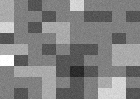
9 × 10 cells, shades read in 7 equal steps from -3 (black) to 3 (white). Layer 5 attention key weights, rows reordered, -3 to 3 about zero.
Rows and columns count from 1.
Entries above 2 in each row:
0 0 0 0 0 1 0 0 0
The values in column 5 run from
-1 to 1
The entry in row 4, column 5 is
1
